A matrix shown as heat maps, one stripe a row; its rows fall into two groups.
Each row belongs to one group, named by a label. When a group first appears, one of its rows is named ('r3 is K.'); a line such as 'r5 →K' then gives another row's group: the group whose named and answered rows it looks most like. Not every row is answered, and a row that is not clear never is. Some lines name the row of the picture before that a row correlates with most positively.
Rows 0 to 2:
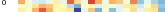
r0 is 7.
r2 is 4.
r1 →4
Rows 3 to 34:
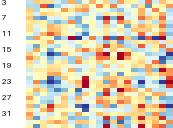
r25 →7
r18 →7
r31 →7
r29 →4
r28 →7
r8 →7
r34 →4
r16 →7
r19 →4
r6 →4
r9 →4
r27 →7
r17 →7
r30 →4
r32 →4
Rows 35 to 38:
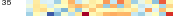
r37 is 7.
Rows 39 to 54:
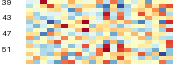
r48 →7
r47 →4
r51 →7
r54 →7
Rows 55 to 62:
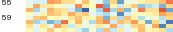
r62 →4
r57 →4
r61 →7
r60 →7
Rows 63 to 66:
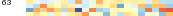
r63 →7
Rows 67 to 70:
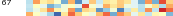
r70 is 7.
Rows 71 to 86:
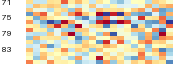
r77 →7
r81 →4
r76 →7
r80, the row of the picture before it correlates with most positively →67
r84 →4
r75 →4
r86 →4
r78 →7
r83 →7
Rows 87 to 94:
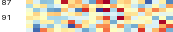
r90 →4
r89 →4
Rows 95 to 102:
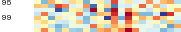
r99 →4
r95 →4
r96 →4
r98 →7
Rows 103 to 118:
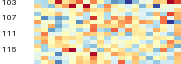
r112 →4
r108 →7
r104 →7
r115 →7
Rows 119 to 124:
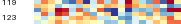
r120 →7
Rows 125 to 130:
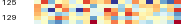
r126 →4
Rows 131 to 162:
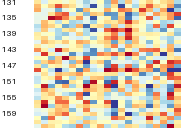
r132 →4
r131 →4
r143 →4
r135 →4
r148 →7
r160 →4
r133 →7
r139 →7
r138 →7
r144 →7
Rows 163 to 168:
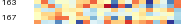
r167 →4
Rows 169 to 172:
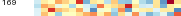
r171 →4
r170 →7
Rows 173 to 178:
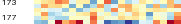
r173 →4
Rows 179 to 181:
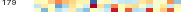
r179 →4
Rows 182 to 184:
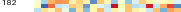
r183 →4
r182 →4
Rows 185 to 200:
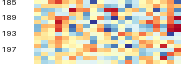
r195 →4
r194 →4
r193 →7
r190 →4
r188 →4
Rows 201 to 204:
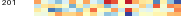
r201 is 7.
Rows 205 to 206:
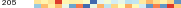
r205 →4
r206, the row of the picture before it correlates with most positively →202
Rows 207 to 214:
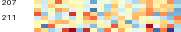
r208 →4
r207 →4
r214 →7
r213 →4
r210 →7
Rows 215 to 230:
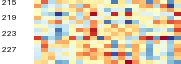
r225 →4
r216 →7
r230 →7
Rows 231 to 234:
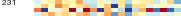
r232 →4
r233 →7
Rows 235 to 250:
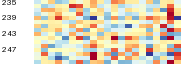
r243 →7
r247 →4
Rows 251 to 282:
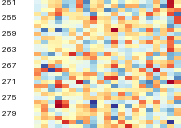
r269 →7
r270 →7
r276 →4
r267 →4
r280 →4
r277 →4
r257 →7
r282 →7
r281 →7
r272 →4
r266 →4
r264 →7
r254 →4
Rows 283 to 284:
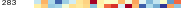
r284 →7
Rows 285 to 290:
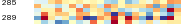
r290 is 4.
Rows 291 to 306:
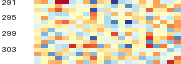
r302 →7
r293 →4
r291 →4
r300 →4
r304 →4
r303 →7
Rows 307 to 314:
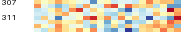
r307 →4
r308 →7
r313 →4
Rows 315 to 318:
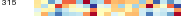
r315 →7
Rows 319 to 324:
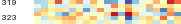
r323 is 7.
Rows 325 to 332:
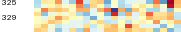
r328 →4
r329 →4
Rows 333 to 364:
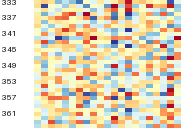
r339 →7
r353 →4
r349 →4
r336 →7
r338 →4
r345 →7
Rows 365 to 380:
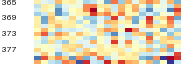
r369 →4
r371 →4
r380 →7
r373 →4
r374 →4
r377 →7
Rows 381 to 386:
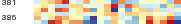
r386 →4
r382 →7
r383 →4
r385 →4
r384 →7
